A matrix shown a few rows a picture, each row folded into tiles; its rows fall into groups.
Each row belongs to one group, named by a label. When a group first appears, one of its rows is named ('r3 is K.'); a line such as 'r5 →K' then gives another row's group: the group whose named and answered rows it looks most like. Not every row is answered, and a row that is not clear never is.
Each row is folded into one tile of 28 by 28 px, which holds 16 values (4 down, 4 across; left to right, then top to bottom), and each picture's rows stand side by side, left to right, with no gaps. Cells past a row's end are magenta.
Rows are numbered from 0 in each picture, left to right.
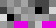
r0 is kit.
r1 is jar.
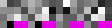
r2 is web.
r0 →jar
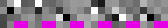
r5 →kit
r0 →web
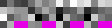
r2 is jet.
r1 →kit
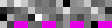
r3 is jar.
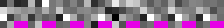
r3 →jar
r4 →jet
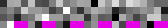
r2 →jar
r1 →jar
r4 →jet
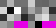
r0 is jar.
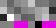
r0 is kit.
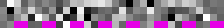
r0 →web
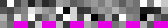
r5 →jet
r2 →jar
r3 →kit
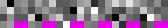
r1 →kit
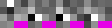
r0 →web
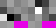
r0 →kit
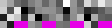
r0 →jar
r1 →kit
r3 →jet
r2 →web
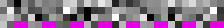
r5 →kit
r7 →jar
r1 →kit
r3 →jet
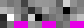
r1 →kit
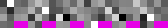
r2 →kit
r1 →jar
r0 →web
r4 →kit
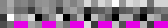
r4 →jet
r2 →kit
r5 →jet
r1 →kit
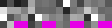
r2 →web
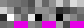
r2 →jet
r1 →kit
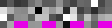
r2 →jar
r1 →jar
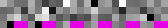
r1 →jar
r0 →jar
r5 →kit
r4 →web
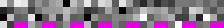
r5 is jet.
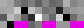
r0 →jar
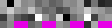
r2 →kit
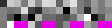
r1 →jet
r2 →web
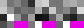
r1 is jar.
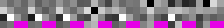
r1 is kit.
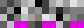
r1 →jar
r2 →jet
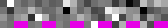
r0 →web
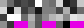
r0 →jar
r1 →web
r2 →jar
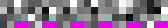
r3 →web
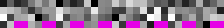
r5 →jar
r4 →jet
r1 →kit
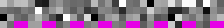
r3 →kit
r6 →jet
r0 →jet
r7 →web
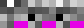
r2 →jet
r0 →web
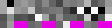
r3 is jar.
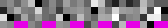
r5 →jar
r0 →kit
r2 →kit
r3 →web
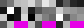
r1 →jet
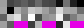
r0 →jar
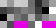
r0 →jet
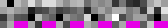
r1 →jet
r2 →jet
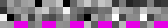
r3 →jet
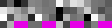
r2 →jet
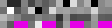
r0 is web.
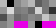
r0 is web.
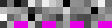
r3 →web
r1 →jet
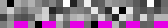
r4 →jar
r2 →web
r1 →jar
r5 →web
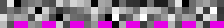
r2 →jet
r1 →jar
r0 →web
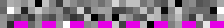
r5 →jar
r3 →kit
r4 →jet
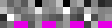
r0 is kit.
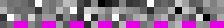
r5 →web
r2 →jar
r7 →kit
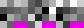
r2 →jet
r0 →jet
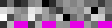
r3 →jar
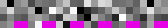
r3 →jet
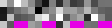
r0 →jet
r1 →jar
